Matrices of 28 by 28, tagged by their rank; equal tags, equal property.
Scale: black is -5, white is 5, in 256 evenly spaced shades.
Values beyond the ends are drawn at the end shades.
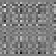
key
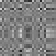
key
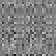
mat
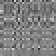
mat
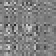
mat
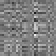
mat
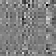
mat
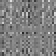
mat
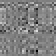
mat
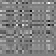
key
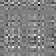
key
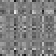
key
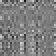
mat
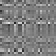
key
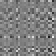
key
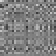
mat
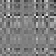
key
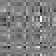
key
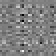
mat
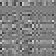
mat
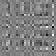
key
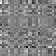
mat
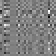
key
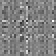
mat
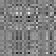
key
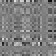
key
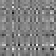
key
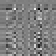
key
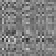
mat
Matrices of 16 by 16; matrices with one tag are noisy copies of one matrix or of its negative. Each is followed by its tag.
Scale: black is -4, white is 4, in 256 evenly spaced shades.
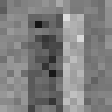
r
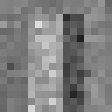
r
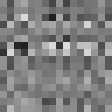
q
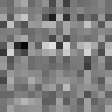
q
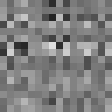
q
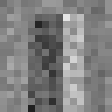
r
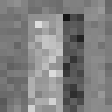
r
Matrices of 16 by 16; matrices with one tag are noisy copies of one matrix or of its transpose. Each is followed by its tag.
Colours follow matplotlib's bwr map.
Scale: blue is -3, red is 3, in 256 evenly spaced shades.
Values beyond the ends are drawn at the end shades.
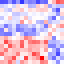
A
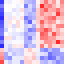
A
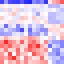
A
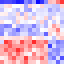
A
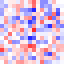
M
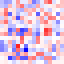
M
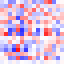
M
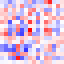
M
